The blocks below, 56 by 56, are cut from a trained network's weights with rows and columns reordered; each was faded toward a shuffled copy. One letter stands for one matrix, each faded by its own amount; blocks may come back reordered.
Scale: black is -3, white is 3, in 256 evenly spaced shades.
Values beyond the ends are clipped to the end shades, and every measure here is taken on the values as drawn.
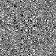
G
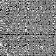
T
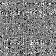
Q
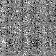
Q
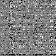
T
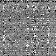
T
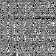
T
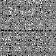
T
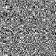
G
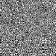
G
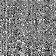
Q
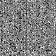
Q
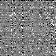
T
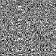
G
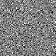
G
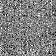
Q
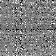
T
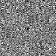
G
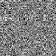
G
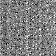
Q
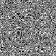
G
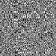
G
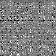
T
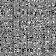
Q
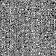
Q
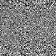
G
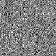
G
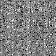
Q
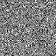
G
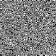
G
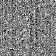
Q
